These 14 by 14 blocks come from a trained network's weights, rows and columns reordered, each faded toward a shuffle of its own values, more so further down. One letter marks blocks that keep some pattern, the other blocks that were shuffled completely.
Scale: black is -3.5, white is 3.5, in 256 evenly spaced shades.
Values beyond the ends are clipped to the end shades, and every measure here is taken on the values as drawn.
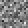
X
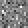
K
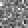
K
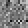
X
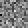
K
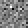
K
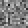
X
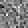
K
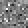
K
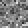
K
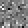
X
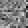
X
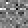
X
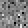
K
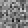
K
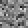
X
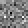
X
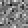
K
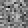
X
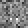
K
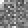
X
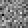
K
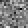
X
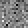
K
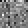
X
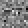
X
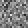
X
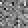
K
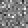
K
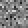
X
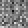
X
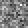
K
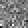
X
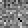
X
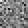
X
